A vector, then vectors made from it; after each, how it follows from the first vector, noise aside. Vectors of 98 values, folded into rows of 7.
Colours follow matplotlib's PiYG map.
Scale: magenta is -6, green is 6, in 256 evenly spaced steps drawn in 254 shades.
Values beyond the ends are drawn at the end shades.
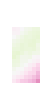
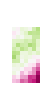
scaled up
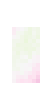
shrunk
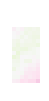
shrunk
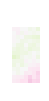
shrunk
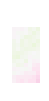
shrunk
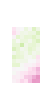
copied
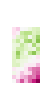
scaled up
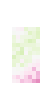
copied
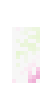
partly zeroed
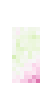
copied
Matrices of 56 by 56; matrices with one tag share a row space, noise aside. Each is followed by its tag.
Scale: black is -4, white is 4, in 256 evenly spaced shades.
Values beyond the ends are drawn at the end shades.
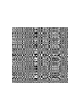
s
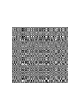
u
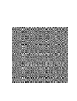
u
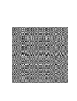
u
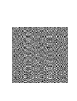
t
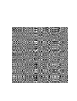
s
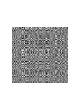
u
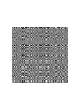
u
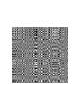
s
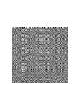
u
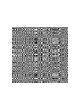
s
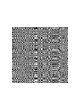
s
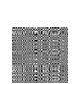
s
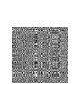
s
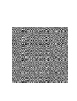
u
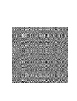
u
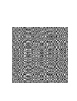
t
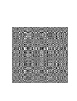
t
